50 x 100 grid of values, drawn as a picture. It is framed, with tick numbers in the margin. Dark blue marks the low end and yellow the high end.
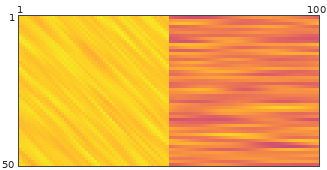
The table splits into one row of 2 panels. Panel 1,1: very high, slanting down to the right, faint in contrast. Panel 1,2: high, streaked across.
